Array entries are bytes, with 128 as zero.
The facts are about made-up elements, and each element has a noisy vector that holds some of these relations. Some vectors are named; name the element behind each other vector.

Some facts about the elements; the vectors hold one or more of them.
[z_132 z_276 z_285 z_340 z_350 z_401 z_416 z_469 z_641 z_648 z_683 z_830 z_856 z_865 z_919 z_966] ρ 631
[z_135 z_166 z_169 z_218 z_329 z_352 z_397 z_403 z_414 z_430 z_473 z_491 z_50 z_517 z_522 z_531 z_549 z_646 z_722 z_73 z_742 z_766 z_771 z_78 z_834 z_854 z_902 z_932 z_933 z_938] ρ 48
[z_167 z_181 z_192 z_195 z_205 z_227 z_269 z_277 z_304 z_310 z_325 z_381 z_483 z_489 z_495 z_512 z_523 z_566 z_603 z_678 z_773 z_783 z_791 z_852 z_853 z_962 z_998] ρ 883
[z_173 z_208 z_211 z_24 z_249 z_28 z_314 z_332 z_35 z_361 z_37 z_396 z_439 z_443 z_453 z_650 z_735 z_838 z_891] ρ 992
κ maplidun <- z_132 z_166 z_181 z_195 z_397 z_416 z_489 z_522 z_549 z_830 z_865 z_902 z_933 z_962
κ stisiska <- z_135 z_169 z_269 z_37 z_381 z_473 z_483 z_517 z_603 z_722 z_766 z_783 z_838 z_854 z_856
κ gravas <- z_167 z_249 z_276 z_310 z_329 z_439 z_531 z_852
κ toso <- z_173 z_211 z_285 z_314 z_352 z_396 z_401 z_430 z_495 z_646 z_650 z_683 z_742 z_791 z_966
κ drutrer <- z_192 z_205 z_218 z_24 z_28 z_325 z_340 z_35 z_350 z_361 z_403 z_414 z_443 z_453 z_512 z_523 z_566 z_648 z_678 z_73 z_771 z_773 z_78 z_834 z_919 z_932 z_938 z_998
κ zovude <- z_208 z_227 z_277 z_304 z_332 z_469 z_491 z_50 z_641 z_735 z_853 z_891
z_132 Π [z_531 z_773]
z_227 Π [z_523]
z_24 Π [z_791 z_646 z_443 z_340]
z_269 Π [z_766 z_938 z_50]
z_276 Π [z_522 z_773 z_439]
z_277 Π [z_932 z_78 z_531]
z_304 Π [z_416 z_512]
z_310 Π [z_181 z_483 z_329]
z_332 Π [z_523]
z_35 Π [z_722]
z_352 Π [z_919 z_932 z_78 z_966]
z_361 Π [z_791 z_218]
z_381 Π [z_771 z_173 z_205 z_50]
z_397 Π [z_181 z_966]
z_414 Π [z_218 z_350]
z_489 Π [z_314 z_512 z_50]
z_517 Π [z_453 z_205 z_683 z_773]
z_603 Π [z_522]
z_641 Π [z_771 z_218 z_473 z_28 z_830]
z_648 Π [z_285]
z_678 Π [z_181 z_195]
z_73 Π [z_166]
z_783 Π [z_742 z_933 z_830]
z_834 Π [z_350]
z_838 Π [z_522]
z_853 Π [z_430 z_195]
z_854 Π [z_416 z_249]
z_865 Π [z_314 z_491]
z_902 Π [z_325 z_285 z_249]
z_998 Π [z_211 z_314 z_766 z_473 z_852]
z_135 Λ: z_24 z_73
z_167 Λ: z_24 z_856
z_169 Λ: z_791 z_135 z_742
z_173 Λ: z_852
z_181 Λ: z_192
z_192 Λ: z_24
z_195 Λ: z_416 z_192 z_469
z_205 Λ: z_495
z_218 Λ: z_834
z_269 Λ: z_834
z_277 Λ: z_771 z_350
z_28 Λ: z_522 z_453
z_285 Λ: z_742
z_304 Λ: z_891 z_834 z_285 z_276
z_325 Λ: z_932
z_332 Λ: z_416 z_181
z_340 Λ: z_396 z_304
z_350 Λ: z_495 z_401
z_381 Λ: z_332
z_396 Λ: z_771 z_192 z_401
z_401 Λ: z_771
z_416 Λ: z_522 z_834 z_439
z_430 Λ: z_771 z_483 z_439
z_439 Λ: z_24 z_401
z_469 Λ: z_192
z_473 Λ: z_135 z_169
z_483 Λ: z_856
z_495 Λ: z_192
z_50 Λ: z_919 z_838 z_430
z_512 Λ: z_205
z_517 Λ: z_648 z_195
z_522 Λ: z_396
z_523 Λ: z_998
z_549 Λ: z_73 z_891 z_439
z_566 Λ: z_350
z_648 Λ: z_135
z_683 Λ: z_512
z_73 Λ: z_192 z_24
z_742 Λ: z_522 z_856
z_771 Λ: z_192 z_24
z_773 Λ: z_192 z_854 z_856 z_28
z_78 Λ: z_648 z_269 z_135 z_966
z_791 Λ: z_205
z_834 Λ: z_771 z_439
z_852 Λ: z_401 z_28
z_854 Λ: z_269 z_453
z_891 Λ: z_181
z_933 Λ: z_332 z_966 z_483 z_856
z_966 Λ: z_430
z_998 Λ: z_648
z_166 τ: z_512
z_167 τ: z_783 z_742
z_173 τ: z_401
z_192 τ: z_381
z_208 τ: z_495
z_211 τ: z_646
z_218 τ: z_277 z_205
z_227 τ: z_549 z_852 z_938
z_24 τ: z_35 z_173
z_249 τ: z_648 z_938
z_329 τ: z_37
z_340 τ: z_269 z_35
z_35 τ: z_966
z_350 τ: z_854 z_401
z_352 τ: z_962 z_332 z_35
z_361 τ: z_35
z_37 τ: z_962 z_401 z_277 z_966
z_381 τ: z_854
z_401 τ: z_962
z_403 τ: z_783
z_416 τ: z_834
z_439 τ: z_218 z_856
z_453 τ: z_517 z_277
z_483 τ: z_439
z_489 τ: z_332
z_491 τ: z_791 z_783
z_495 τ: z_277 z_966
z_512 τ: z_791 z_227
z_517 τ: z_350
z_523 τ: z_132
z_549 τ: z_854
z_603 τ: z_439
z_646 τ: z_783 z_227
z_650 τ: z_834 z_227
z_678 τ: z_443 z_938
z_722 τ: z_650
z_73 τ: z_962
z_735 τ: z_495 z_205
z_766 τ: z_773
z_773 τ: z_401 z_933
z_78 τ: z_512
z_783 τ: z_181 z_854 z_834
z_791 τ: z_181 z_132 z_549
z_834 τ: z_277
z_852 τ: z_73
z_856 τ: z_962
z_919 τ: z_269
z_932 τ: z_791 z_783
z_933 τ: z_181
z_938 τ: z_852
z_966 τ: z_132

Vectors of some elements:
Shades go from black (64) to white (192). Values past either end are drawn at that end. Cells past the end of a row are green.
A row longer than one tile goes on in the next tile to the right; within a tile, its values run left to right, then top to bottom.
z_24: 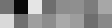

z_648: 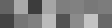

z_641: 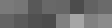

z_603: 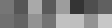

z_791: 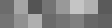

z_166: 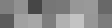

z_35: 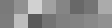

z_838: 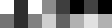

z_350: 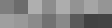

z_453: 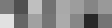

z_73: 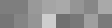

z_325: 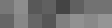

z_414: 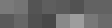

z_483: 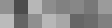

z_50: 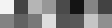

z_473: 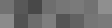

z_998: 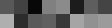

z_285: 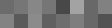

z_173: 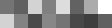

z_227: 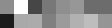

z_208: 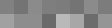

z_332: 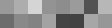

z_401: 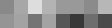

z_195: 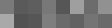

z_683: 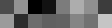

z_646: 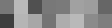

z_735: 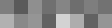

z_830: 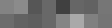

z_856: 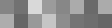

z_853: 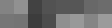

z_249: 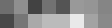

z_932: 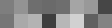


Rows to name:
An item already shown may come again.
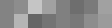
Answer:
z_35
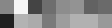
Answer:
z_227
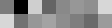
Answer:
z_340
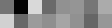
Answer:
z_24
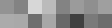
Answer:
z_966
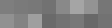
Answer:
z_192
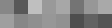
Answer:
z_218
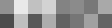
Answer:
z_962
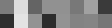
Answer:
z_783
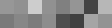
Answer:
z_332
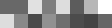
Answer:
z_173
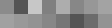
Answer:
z_773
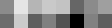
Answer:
z_277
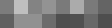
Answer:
z_742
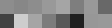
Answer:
z_381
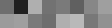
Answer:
z_361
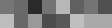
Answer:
z_523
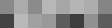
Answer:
z_549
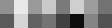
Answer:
z_181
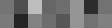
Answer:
z_276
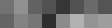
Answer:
z_902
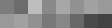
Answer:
z_350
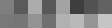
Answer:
z_603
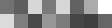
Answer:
z_173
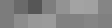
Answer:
z_78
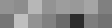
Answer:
z_933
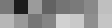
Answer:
z_352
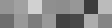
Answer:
z_332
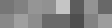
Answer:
z_517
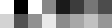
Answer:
z_919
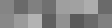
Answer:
z_167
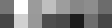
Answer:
z_854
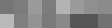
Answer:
z_495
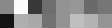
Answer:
z_227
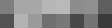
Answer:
z_834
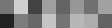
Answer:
z_443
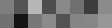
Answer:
z_522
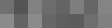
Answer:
z_304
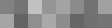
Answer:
z_439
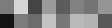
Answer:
z_443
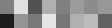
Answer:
z_938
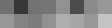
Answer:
z_489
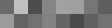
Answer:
z_205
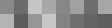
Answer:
z_856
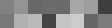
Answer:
z_932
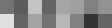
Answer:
z_453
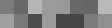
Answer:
z_269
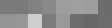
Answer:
z_416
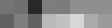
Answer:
z_678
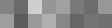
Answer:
z_439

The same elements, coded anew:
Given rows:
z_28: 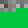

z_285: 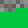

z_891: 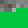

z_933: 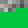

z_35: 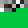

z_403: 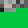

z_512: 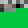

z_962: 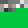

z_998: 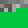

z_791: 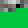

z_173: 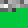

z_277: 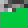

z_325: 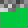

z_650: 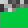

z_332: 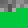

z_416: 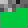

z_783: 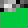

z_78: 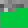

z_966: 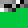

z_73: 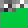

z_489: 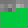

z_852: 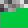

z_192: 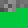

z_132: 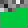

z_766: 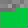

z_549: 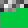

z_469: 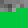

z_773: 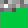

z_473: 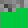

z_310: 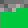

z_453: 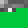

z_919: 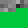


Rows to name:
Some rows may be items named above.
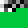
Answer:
z_495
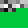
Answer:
z_401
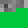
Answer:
z_683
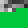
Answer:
z_277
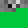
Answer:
z_24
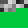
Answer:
z_854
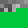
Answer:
z_998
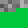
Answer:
z_249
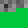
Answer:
z_205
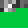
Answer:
z_932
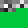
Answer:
z_856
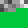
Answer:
z_852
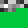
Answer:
z_350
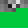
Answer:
z_24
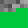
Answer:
z_648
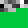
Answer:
z_227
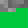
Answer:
z_483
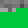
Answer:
z_430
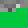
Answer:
z_304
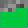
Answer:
z_838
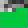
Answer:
z_277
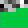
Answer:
z_227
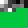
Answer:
z_834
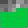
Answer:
z_276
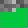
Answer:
z_181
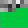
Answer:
z_523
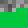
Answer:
z_332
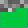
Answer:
z_439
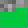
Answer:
z_603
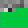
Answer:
z_50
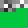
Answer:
z_73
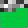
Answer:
z_350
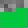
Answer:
z_683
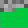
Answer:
z_517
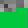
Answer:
z_683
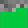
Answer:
z_742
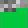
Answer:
z_352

